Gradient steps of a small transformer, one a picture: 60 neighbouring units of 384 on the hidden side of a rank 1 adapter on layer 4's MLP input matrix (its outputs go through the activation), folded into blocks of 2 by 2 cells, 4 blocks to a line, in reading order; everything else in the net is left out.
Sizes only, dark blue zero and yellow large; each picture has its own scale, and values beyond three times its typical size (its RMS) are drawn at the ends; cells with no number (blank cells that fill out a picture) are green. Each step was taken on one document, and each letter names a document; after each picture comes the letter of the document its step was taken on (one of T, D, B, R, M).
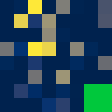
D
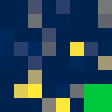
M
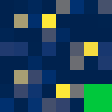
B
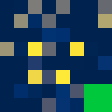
D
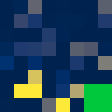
M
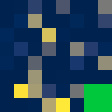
M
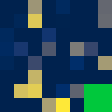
M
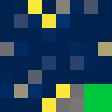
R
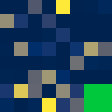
R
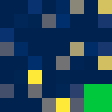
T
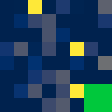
D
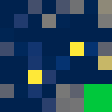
T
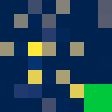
D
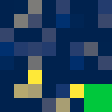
M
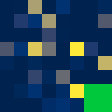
D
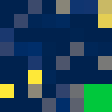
T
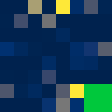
R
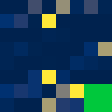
R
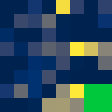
T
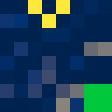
R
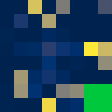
B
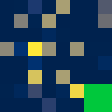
D
